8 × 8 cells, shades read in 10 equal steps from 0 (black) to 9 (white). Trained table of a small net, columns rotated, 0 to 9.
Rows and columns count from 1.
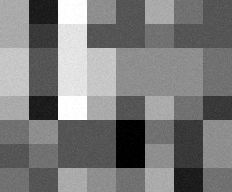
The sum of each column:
43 22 54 39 23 41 26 30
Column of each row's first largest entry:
3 3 3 3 3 2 6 3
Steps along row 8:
down up down down up down up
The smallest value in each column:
3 1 3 3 0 4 1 2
